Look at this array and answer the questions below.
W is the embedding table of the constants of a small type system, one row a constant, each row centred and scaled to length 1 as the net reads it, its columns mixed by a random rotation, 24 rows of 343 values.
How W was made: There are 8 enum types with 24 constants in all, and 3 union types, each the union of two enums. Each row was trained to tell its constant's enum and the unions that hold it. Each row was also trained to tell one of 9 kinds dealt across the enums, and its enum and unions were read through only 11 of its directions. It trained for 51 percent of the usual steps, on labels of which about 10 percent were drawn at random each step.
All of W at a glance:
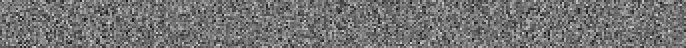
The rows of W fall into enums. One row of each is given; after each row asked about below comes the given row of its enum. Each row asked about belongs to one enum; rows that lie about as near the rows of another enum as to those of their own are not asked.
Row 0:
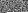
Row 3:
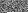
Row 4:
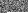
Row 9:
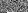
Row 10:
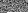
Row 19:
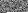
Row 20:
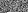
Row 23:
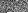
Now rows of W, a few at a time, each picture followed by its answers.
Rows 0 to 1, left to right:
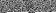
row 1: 3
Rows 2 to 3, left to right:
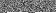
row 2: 10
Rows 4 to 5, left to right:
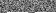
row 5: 20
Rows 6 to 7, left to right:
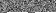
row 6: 4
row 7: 10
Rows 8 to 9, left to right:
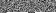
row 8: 23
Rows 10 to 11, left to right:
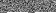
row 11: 23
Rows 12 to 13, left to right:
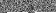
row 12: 4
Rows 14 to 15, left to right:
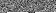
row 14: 20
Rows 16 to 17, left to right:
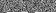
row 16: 0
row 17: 10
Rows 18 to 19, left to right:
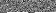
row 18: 4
